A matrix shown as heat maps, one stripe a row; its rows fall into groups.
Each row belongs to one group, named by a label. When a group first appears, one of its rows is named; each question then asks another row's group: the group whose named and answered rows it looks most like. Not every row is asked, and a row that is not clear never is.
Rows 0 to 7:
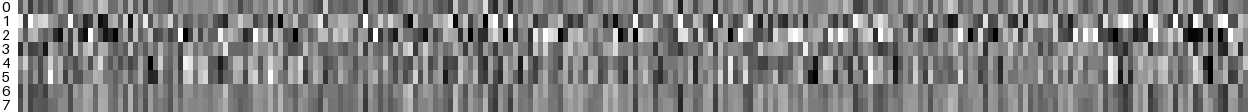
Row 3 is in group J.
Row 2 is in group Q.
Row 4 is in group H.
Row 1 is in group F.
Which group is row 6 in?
J
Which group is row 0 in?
J
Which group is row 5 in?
H
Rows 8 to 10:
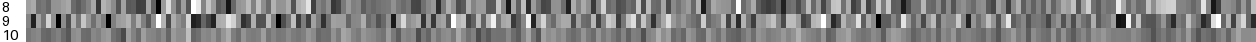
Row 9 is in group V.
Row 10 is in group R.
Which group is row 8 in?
H
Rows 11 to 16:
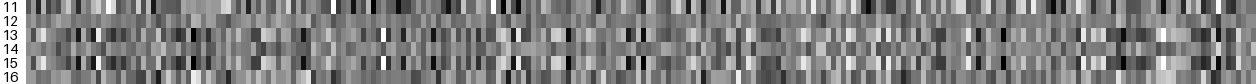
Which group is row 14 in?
V
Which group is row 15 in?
Q
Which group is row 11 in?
J
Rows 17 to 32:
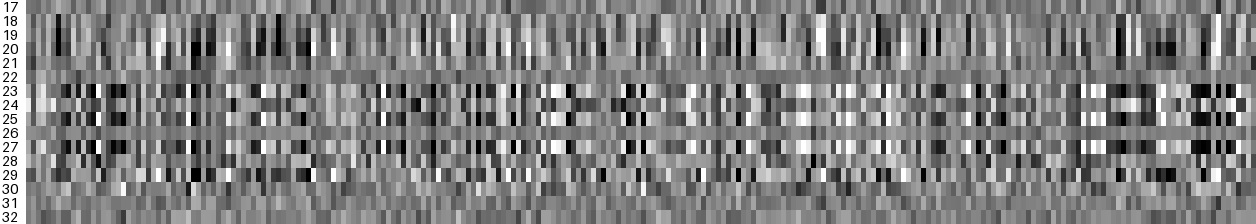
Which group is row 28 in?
F
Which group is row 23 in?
Q
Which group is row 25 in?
Q
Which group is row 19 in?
V
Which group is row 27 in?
Q
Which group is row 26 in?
F
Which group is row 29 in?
V
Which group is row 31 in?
H
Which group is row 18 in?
V
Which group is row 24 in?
F
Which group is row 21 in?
V
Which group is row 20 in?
V
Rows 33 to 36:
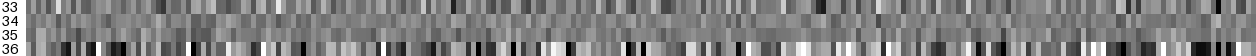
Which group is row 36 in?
Q
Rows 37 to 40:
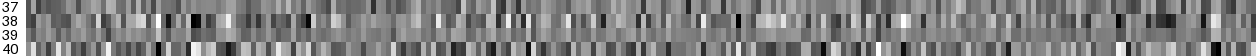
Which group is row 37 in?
J
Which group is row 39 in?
V
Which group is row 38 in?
V
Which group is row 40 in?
H
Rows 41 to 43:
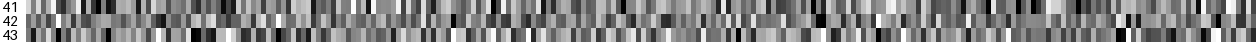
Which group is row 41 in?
F
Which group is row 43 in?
V
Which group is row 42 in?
H
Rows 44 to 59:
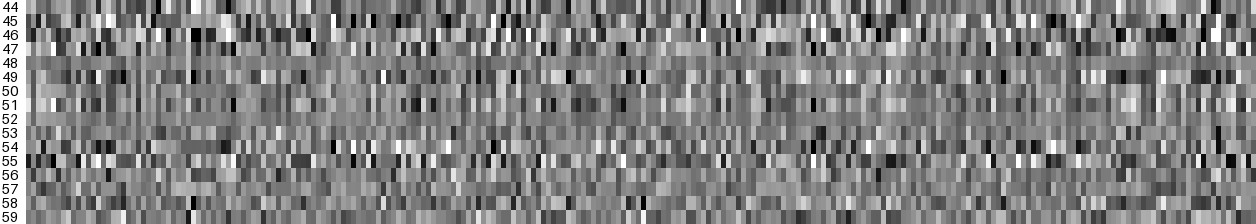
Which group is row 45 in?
J
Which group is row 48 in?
R
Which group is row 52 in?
F
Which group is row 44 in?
H
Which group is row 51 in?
F
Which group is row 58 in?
Q
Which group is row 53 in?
H
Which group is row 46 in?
V
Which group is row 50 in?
F
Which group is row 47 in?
F
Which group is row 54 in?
F
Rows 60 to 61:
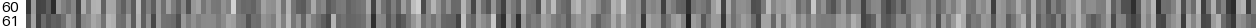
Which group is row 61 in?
J
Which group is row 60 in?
J
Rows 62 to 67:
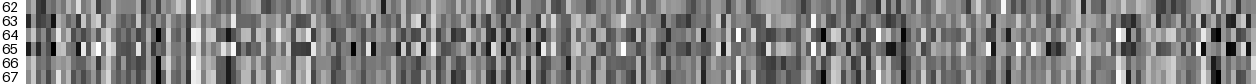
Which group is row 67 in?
H
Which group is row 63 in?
J
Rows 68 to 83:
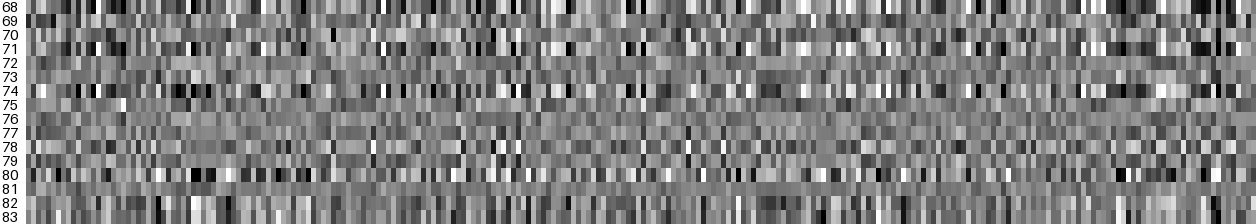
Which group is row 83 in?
H
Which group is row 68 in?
Q
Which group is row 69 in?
J
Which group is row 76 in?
R
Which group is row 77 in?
J
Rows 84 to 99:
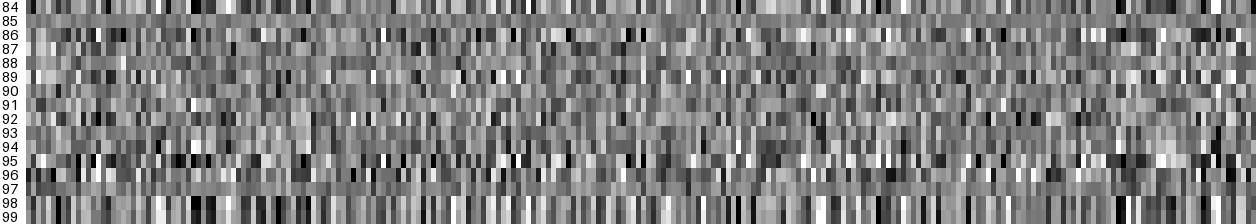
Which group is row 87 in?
F
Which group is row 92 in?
F
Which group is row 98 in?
V
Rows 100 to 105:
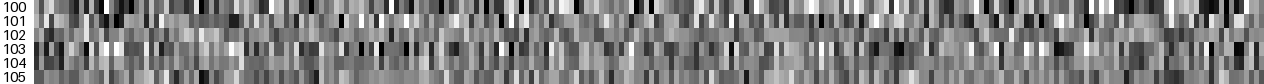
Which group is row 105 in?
V
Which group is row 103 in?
J
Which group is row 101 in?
F
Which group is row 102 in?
R
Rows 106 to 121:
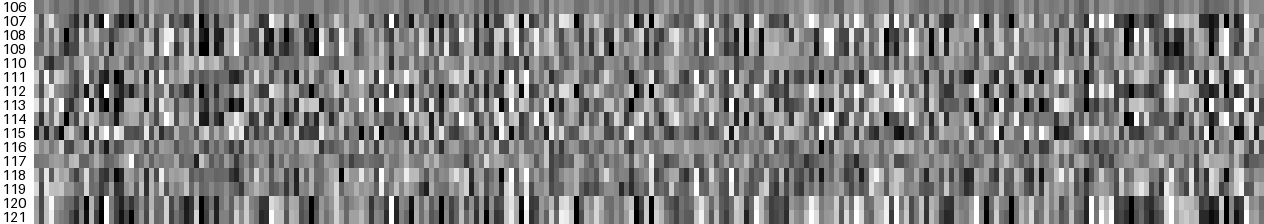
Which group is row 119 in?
F
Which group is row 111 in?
F
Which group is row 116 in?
F
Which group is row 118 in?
F
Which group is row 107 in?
Q
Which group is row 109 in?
V
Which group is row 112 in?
Q
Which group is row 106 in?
R
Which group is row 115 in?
J
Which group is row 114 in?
V
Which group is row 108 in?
V
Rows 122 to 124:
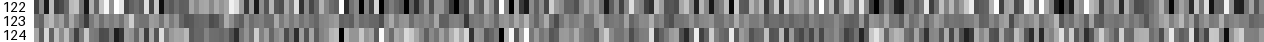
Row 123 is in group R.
